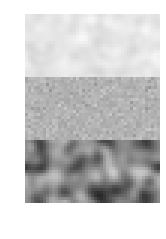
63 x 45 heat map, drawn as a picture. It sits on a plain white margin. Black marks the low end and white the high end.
It is made of 3 by 1 panels. Panel 1,1: very high, blotchy, faint in contrast. Panel 2,1: high, fine-grained, faint in contrast. Panel 3,1: middling, blotchy, strong in contrast.
